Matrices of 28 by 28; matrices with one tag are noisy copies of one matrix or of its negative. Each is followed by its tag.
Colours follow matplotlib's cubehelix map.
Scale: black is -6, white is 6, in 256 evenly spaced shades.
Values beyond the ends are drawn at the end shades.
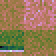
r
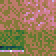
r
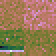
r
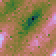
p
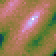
p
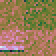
r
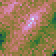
p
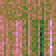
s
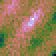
p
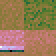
r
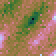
p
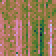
s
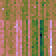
s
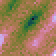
p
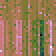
s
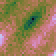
p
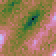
p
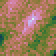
p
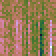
s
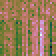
s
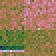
r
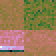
r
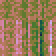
s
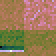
r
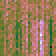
s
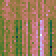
s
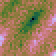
p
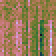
s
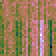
s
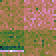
r
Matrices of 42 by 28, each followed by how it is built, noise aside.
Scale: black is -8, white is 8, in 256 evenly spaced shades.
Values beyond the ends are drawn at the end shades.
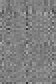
low rank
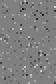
sparse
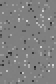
sparse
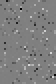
sparse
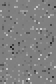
sparse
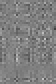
low rank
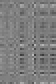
low rank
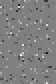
sparse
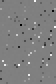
sparse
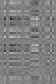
low rank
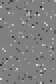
sparse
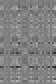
low rank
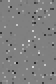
sparse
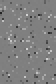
sparse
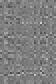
low rank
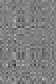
low rank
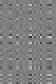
low rank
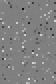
sparse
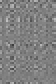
low rank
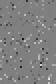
sparse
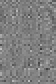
low rank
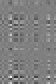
low rank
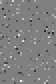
sparse
